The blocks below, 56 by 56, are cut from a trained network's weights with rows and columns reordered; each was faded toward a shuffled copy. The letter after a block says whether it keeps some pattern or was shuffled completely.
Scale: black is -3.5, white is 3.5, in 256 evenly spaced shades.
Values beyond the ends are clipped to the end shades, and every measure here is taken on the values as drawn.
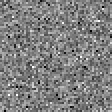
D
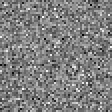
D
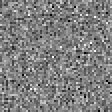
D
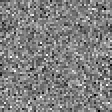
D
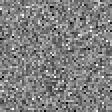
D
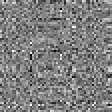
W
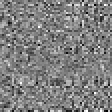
W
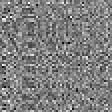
W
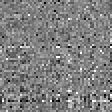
W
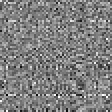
W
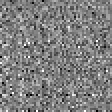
W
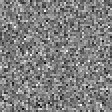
D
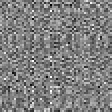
W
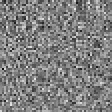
W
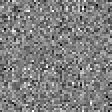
W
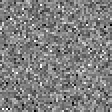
D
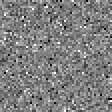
D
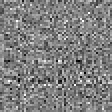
W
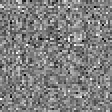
W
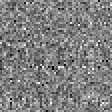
W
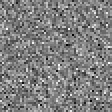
D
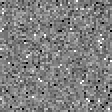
D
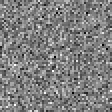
D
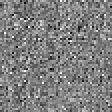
W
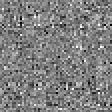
W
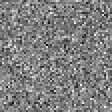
D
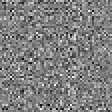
W
